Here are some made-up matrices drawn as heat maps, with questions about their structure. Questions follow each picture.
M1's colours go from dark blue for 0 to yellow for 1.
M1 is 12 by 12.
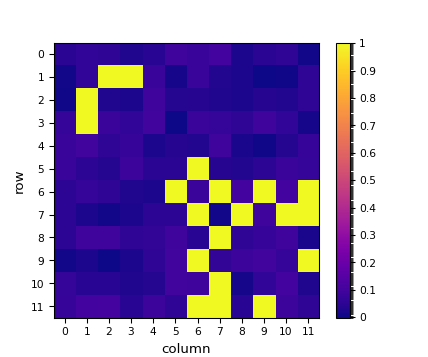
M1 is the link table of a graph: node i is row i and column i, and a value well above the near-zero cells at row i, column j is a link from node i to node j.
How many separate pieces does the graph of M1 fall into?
4
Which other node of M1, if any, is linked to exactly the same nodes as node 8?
node 10
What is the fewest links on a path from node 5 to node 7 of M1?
2
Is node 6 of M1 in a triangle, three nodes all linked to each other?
yes
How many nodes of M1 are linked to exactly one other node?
5
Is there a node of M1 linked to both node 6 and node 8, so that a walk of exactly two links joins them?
yes
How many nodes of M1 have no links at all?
2
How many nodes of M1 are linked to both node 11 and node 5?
1
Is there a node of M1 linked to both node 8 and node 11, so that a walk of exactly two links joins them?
yes
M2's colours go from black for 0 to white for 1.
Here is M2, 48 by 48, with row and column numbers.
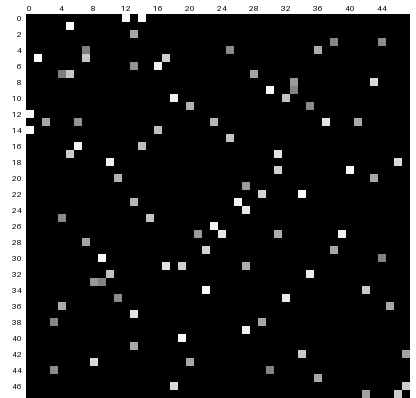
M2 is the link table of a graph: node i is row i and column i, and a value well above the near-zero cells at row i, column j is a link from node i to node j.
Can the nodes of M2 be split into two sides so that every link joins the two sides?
yes
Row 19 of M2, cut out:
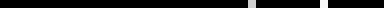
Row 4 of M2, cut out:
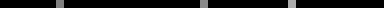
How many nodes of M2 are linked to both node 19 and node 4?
0
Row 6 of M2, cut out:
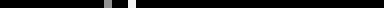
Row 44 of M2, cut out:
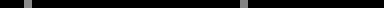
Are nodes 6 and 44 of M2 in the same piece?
no
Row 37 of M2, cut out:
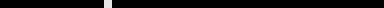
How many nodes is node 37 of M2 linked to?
1
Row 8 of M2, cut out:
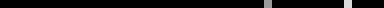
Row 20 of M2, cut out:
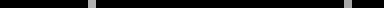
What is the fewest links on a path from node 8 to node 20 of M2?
2
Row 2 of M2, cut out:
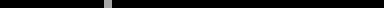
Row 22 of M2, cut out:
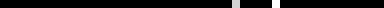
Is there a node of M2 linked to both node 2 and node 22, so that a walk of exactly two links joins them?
no
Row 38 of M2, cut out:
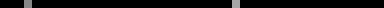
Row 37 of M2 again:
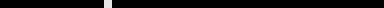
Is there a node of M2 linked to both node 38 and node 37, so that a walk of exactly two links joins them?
no
